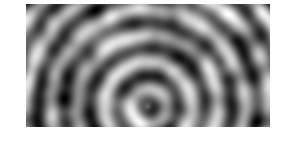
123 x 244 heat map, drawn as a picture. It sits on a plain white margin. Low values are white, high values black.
Average level on the scale: 50%. Ninth with the highest average: bottom left. Rings: centred on the bottom middle. Slope: none. Lone odd cells: none.
